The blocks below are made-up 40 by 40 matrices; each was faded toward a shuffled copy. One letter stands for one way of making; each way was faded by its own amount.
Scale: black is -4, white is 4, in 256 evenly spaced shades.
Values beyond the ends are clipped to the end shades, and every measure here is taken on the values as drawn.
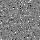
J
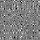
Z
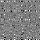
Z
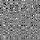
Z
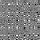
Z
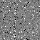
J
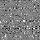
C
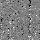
J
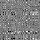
Z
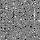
J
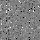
J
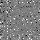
J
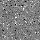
J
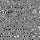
C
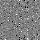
J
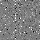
J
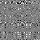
Z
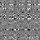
Z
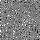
J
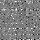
C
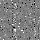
J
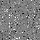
J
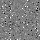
J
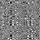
Z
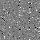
J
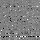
C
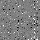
J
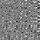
Z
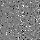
J
